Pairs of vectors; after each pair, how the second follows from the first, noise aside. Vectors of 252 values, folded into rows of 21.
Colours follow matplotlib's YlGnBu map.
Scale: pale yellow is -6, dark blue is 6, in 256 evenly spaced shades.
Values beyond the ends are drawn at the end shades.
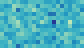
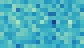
copied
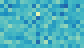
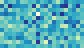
scaled up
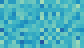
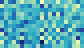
scaled up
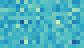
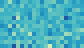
wrapped around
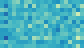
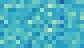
wrapped around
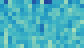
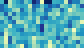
scaled up
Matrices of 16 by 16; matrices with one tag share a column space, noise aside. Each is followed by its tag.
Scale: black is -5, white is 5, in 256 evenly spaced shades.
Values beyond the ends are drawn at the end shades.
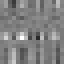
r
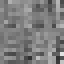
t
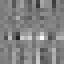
r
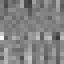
r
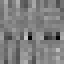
r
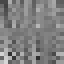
t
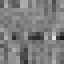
r
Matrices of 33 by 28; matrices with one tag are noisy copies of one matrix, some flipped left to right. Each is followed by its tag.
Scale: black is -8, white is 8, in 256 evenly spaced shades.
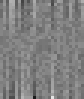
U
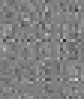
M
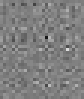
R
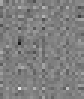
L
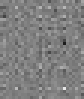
L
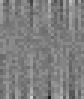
U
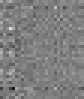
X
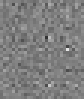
R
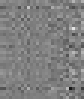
X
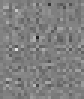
R
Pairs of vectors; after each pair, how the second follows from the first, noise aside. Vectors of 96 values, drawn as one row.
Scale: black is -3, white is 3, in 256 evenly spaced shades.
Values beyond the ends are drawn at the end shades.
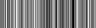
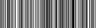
copied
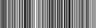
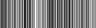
copied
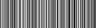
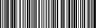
scaled up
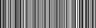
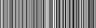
wrapped around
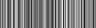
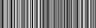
reversed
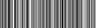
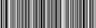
wrapped around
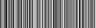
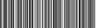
copied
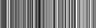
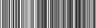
wrapped around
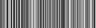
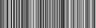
copied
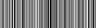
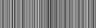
shrunk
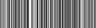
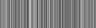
shrunk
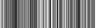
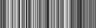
wrapped around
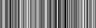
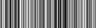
copied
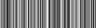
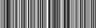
copied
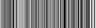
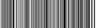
copied
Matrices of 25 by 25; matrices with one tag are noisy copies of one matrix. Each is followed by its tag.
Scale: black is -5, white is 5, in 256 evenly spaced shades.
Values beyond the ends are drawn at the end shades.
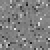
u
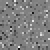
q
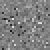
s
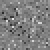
s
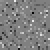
q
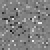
s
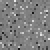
q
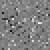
s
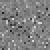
s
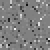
u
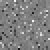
q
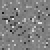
s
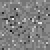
s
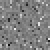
u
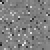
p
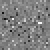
s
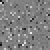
p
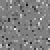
u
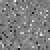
q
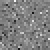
q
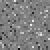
q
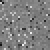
p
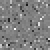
u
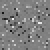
s
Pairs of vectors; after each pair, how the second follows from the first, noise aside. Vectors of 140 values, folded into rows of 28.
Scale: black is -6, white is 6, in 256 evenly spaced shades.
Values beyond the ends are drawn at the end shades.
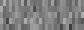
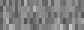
negated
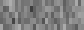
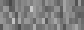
negated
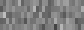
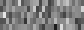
scaled up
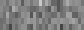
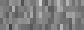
sign-scrambled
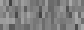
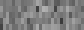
wrapped around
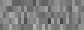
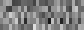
scaled up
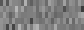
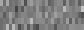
negated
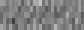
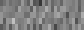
negated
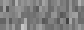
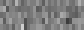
sign-scrambled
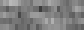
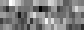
scaled up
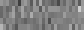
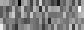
scaled up
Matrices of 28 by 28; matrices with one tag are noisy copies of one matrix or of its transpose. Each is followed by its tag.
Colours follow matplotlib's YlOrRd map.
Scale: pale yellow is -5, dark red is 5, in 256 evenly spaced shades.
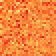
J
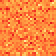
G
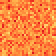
G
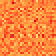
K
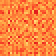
K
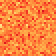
J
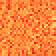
G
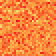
J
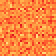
K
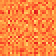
K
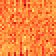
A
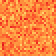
J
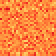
G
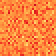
K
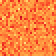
J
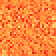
G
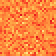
G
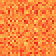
K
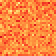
J
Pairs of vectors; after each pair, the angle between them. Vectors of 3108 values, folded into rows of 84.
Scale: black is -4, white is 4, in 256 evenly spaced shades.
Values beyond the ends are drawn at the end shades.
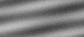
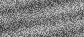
partly opposed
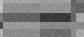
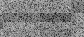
partly aligned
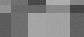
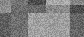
nearly parallel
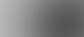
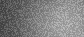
nearly opposite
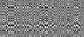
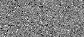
partly aligned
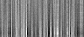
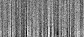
nearly opposite
